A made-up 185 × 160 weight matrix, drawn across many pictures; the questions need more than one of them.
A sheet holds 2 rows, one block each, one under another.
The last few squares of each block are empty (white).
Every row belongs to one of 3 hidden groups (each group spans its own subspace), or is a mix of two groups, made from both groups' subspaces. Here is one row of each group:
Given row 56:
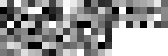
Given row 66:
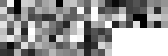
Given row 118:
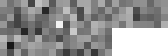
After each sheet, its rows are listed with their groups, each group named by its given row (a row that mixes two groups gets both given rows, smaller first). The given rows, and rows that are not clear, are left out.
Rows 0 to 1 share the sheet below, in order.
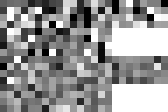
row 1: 56 and 118
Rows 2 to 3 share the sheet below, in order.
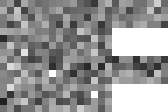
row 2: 118
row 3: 66
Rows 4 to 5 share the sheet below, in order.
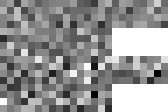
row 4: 118
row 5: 66
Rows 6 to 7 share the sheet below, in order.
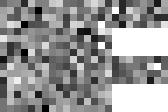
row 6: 56 and 118
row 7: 118
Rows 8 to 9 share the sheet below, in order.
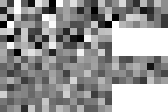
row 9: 118
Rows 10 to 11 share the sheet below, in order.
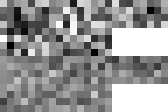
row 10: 118
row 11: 66
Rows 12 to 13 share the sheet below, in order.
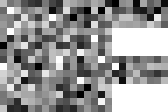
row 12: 66
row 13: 56
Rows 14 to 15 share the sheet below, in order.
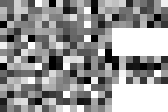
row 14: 66
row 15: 56 and 66
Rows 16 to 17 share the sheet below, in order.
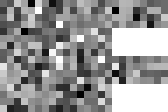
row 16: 56 and 118
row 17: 56
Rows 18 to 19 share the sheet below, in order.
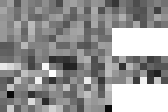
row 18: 66
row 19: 56 and 66
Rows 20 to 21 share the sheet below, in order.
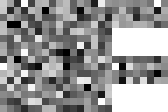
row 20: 118
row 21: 56
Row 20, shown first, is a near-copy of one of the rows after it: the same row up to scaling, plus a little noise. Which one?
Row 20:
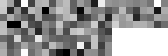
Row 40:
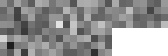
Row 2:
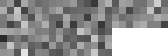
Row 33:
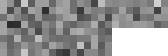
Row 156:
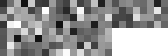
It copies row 33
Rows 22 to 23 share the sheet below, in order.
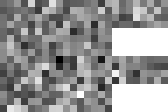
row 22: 66 and 118
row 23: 56
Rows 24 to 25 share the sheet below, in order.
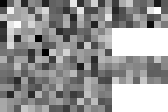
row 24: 118
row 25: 66 and 118
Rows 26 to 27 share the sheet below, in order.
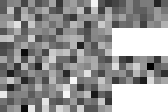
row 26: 66 and 118
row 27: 118
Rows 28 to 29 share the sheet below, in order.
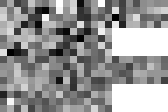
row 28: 56
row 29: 118
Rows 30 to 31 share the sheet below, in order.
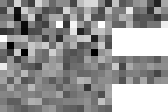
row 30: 118
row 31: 56
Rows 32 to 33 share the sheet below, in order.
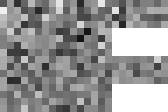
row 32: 56
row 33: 118
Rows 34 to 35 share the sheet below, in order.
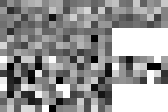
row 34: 66
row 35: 118
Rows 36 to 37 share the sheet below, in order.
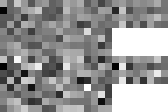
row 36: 56
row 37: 56
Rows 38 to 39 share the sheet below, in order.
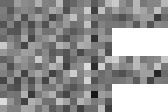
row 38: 66
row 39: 66
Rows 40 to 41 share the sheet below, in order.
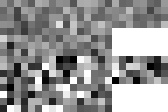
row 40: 118
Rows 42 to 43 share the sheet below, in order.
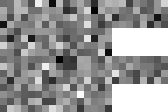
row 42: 66
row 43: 56
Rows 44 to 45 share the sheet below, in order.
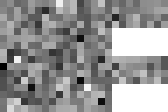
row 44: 56
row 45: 56 and 66
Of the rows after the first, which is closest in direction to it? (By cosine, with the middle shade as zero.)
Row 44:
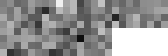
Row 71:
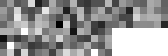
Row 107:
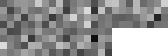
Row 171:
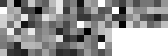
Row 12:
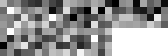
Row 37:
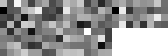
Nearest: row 171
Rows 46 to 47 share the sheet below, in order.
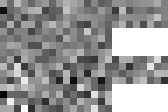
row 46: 56
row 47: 118
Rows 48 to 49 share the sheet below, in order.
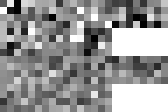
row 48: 66
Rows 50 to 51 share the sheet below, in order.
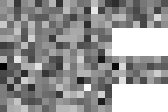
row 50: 66
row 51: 56
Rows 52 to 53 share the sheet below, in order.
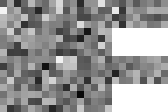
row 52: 56
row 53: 56
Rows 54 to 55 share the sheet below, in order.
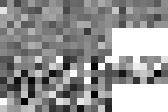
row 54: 56
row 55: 66
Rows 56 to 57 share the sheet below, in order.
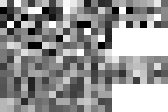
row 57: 66
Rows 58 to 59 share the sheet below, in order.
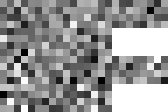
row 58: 118
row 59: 118
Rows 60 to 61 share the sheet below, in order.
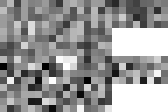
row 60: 66
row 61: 56
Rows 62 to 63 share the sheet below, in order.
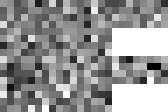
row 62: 66
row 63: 118
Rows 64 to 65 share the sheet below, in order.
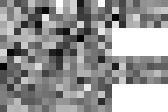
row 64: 56
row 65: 56
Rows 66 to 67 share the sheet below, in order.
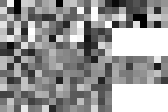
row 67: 118
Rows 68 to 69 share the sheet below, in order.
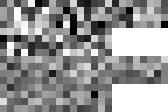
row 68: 118
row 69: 66
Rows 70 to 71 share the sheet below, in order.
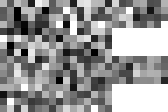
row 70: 118
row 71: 118
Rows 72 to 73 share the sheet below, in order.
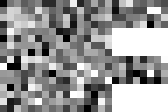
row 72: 118
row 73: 66
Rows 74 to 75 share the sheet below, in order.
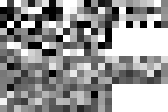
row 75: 66
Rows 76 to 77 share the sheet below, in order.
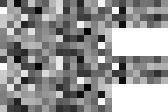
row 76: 56
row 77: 56
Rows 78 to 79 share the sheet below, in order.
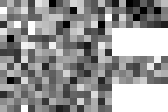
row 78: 66
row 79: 118
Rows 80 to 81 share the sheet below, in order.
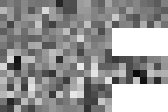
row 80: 56
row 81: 66
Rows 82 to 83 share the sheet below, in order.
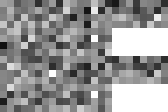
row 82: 66
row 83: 66
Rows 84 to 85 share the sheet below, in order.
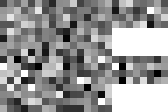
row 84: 118
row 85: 56
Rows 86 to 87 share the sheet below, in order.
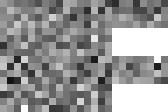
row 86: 66
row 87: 118
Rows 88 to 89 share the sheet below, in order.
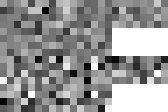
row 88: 56 and 118
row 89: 66
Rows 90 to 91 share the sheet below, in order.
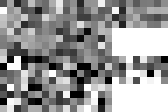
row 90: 56
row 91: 66
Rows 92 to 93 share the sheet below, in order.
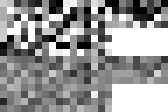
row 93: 66
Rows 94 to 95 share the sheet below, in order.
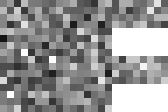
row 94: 118
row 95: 66
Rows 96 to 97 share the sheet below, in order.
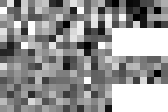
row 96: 66
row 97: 56 and 66
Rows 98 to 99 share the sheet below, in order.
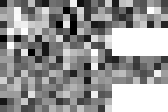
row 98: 118
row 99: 66
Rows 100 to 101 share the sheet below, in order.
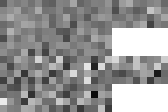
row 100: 118
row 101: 66
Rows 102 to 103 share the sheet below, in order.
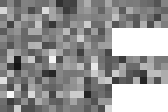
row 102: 56
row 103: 66
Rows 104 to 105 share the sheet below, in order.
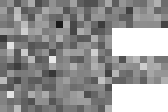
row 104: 118
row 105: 66
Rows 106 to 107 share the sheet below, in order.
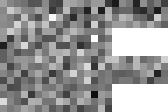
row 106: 66
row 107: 66
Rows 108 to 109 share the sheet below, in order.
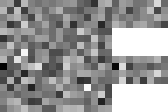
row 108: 118
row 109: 56
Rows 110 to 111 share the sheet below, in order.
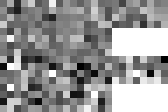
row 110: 66
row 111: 66
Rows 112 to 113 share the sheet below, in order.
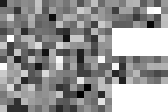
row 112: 66 and 118
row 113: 56
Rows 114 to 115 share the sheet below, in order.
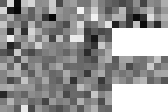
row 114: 66
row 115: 118
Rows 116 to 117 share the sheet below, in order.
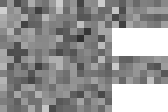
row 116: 56
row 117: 56 and 118
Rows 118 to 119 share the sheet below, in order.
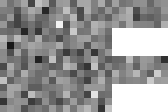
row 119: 66
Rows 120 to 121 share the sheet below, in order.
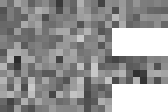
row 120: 56
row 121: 66
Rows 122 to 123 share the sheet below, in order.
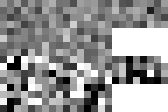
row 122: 118
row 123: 66
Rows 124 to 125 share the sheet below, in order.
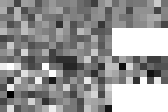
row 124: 118
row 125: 56 and 66
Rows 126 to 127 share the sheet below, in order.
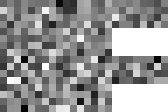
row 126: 56
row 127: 118
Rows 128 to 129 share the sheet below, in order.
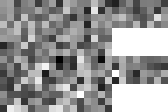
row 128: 66
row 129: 56
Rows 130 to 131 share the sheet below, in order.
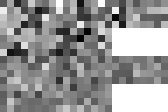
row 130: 56
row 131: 118
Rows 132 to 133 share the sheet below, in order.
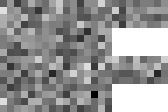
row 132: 56
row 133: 66
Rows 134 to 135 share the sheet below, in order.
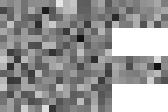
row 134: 56
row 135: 118
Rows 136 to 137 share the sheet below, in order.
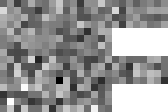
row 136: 56
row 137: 118
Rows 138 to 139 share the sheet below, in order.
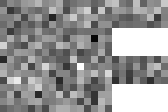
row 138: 66
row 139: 66 and 118
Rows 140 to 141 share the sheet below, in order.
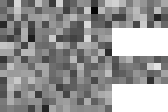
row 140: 66
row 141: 118
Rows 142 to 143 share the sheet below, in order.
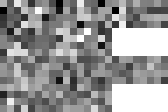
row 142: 56
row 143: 118
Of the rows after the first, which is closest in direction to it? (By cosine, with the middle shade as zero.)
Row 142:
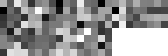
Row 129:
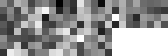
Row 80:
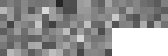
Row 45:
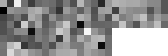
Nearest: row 129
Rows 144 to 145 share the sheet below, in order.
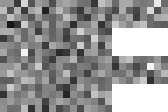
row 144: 118
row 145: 118
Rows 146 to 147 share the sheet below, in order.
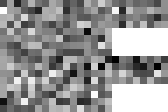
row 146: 56
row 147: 66
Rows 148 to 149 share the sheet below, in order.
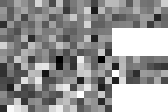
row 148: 66
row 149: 56
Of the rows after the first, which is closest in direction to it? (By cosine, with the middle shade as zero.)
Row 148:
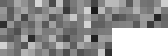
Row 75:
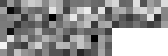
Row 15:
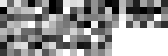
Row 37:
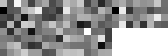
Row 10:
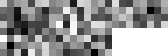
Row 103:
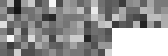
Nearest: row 75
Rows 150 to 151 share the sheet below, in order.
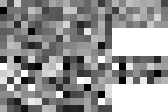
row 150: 56 and 66
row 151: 56
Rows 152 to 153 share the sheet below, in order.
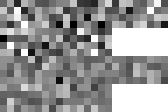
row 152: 118
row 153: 118
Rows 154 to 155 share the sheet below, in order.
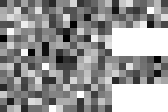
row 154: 118
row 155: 56 and 118
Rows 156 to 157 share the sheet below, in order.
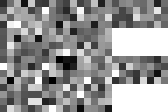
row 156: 118
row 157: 56
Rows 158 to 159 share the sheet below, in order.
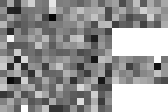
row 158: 66
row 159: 118
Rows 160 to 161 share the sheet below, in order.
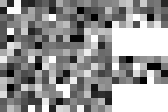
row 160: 66
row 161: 118
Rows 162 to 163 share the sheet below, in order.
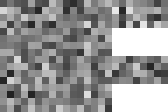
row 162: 56 and 66
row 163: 66 and 118
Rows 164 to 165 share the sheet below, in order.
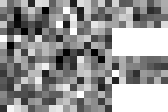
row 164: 118
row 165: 56
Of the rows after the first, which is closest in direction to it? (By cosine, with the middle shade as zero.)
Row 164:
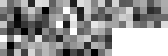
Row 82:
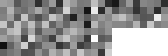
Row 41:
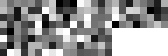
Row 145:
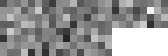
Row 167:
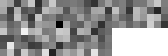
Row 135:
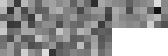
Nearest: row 41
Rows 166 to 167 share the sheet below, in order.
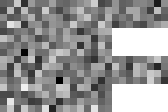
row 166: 118
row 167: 118
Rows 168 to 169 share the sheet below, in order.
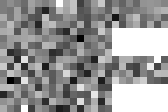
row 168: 56
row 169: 118
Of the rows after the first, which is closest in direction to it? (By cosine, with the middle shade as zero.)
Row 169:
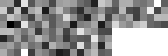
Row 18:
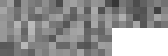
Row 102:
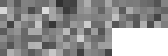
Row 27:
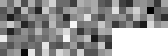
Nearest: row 18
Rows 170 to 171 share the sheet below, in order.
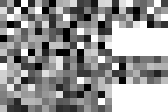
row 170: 118
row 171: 56
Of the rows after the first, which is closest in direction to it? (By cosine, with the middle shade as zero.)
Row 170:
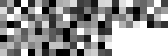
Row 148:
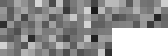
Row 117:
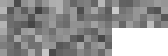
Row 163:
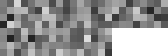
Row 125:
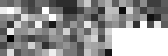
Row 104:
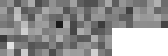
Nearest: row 104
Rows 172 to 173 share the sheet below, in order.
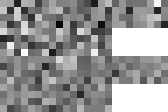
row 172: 118
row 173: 56
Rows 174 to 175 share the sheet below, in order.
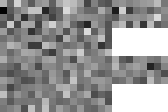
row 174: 56
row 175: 118
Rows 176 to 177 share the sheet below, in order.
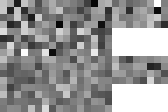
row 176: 118
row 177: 118
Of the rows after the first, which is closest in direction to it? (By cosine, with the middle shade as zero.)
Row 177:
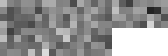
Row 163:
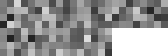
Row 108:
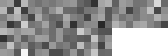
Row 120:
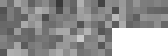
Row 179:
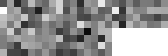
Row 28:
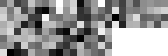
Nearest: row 163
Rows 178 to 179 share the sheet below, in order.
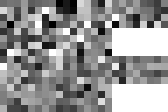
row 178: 56
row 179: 56
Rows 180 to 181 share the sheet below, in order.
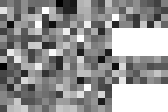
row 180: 56
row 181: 56
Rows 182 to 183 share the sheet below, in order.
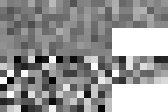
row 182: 66 and 118
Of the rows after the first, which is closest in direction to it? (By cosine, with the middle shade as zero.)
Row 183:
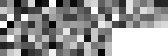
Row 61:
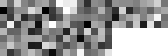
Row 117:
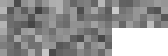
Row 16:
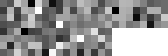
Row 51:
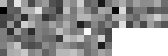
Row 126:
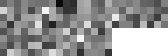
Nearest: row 126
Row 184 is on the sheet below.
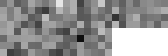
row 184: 56
